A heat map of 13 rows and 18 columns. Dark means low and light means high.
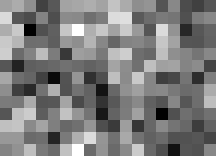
Average level on the scale: 50%. Histogram: bell-shaped. Mirror symmetry: none. Ninth with the lowest average: bottom right.
